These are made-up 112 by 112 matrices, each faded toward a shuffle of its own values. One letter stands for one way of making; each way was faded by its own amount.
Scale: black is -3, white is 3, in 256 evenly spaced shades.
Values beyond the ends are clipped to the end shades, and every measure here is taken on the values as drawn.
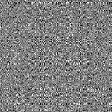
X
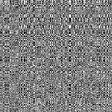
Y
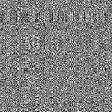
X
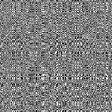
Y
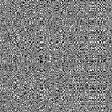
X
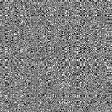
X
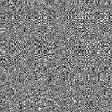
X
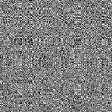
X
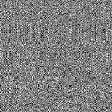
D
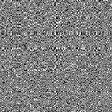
X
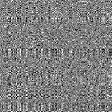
X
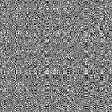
X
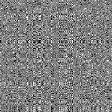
X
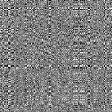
Y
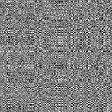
Y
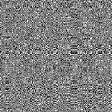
X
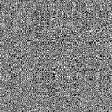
D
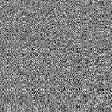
X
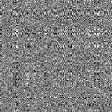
X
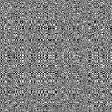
Y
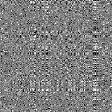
X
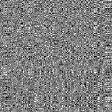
X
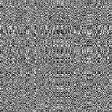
Y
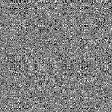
D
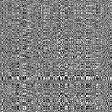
Y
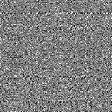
D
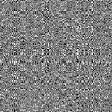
X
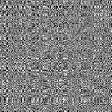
Y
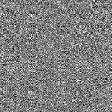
D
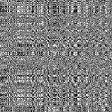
Y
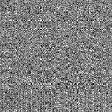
D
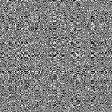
X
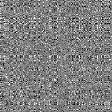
X
